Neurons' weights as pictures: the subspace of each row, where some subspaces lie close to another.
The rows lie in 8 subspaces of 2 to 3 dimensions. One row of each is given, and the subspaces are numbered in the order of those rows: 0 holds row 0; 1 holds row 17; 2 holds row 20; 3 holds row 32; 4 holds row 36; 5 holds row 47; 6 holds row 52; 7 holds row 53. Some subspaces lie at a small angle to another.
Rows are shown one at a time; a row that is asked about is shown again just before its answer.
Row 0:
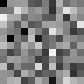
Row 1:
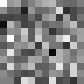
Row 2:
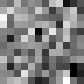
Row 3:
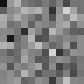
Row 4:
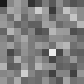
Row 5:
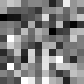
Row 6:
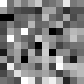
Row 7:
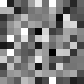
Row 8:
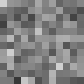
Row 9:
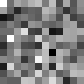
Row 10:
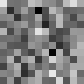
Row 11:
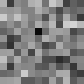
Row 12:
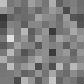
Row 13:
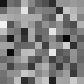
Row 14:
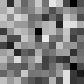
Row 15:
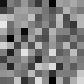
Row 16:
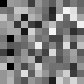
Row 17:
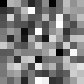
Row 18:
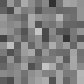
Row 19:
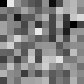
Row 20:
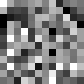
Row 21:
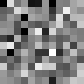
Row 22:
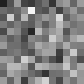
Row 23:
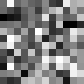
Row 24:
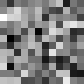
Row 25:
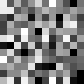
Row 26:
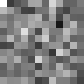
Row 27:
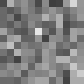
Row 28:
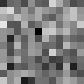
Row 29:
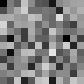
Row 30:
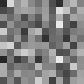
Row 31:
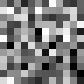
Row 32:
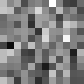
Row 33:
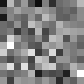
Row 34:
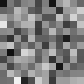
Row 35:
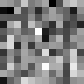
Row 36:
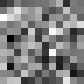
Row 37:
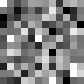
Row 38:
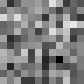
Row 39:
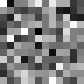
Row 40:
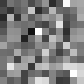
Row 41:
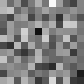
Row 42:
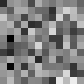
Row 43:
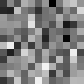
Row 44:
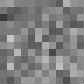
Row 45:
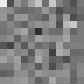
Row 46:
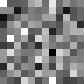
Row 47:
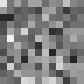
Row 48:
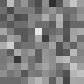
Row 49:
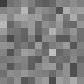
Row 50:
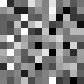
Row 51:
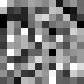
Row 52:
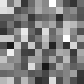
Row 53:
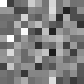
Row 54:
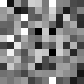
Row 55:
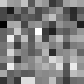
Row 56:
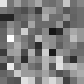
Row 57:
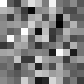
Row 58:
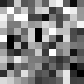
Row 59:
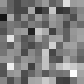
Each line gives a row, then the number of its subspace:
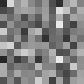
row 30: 1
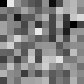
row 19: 5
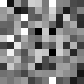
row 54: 7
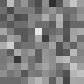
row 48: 0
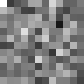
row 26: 1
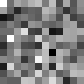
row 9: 4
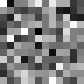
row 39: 5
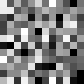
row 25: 2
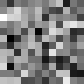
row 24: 4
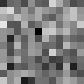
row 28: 3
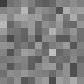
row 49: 6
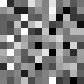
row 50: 7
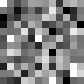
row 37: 0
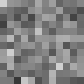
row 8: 3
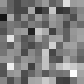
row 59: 1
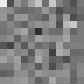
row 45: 4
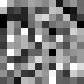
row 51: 2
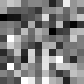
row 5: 5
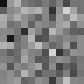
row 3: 1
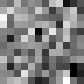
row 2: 1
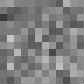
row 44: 4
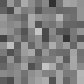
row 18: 6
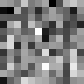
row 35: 3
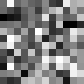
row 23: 4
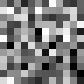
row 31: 6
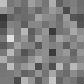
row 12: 2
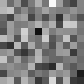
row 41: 2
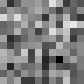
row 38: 5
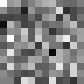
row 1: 6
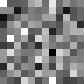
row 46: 0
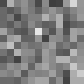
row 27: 0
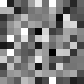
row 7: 0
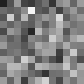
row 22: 1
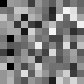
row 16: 7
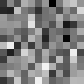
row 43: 3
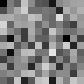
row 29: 6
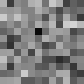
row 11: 4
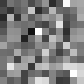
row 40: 1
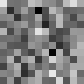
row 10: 7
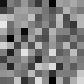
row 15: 2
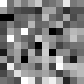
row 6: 5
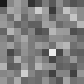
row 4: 7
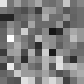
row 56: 5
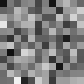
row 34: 3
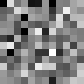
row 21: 7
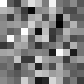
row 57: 1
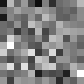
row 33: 7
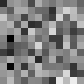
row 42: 7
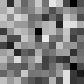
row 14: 0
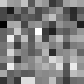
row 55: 3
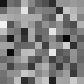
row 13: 6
